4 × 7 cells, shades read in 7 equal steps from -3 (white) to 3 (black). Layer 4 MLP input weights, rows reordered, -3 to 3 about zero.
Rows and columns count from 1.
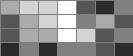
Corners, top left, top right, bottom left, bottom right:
-1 0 2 2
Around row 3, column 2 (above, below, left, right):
-1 0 1 -1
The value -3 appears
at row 1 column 4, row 2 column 4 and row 3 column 4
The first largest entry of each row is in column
6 1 1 1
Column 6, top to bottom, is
2 -1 1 1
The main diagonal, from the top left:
-1 -1 -1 0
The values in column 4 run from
-3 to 0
